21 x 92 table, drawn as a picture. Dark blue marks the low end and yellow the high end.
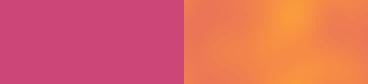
It is made of 1 by 2 panels. Panel 1,1: middling, flat. Panel 1,2: high, smooth, faint in contrast.
